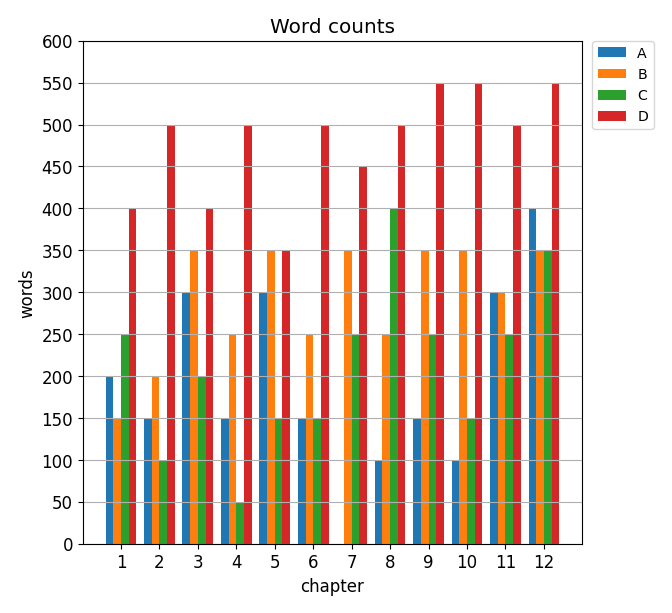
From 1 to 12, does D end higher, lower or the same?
higher
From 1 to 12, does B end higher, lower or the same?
higher
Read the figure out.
Title: Word counts
x-axis: chapter, ticks 1 2 3 4 5 6 7 8 9 10 11 12
y-axis: words, ticks 0 50 100 150 200 250 300 350 400 450 500 550 600
Legend: A, B, C, D
Values:
A: 200 150 300 150 300 150 0 100 150 100 300 400
B: 150 200 350 250 350 250 350 250 350 350 300 350
C: 250 100 200 50 150 150 250 400 250 150 250 350
D: 400 500 400 500 350 500 450 500 550 550 500 550
